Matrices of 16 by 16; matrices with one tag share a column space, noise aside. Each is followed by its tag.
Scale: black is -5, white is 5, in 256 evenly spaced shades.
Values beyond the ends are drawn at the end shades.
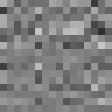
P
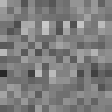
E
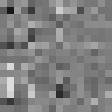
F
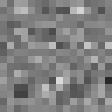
F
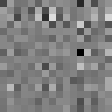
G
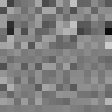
P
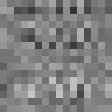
F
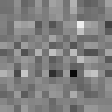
E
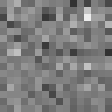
G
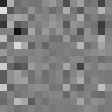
P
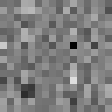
F
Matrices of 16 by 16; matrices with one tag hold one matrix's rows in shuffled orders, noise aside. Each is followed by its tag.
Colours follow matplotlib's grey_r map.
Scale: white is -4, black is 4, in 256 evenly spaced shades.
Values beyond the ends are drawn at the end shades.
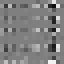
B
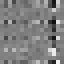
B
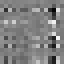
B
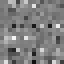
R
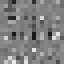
R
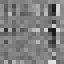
B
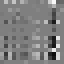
B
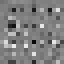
R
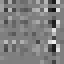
B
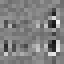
B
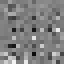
R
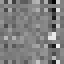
B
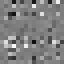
R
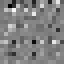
R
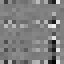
B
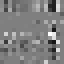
B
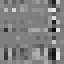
B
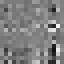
B
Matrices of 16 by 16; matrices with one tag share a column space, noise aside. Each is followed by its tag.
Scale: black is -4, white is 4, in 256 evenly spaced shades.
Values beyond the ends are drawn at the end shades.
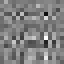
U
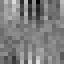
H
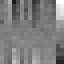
H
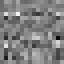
U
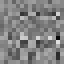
U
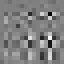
U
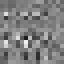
U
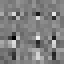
U
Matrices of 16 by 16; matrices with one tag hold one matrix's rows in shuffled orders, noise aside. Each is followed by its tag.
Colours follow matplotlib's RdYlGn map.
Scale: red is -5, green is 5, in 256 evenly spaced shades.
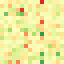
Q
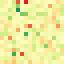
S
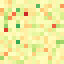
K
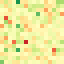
K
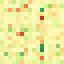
Q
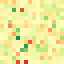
S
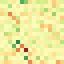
S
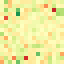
K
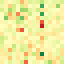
Q
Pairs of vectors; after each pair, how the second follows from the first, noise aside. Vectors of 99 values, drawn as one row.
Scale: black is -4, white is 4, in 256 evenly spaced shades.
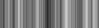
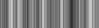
wrapped around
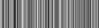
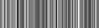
shuffled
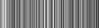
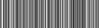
shuffled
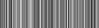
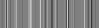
partly zeroed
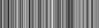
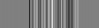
partly zeroed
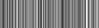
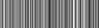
wrapped around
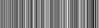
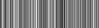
wrapped around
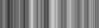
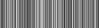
shuffled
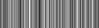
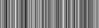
wrapped around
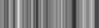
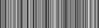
shuffled
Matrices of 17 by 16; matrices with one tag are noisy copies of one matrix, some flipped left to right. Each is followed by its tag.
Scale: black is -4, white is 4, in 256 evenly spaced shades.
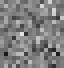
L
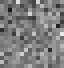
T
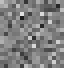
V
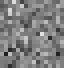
L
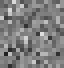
L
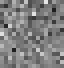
T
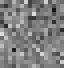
T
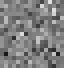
L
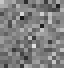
V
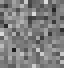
T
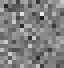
V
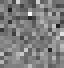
T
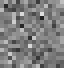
V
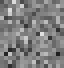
L
